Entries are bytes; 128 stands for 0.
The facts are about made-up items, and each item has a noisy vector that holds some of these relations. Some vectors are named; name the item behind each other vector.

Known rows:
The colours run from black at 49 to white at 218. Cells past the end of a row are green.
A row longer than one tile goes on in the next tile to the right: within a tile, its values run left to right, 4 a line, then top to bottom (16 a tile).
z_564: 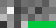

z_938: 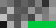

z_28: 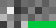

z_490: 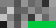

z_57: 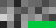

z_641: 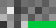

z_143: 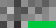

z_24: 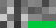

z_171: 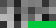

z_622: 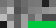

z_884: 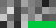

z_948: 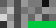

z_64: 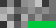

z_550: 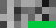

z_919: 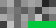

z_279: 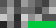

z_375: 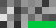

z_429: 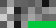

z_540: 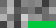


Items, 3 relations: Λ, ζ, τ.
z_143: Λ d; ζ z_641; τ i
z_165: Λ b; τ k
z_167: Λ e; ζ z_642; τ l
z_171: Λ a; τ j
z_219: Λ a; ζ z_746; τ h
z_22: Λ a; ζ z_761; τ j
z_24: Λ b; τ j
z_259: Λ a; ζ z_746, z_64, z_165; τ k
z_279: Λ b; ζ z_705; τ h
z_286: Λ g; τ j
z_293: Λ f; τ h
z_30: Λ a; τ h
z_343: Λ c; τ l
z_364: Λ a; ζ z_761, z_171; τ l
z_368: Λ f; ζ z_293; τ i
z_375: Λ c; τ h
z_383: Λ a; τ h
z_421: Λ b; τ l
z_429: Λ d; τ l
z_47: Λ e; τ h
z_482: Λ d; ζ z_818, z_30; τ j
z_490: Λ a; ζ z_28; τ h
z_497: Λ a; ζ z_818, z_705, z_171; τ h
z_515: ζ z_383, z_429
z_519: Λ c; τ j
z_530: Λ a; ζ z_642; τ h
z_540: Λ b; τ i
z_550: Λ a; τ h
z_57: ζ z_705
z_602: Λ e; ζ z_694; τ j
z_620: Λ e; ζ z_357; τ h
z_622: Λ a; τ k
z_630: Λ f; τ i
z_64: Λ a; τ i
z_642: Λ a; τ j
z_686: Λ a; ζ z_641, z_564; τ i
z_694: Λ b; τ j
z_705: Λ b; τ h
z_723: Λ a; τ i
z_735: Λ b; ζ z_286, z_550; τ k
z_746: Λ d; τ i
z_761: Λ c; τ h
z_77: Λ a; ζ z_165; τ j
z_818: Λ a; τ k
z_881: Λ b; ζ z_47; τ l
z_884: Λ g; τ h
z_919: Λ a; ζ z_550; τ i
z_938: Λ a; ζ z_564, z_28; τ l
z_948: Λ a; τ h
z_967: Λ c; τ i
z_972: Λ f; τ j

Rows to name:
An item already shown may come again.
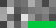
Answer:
z_165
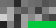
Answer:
z_57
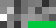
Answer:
z_515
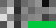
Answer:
z_642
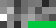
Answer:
z_515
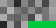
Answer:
z_686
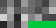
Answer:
z_279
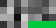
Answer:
z_705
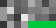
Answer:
z_165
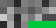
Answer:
z_22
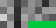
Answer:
z_602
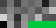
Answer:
z_364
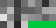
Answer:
z_972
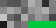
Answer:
z_259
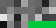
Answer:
z_497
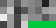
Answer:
z_293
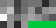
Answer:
z_515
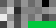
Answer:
z_383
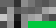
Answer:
z_482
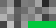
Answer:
z_723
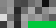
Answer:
z_167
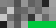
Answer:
z_490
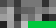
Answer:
z_818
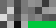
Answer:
z_519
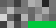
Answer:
z_77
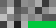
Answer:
z_967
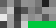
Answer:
z_293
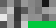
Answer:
z_293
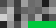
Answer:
z_30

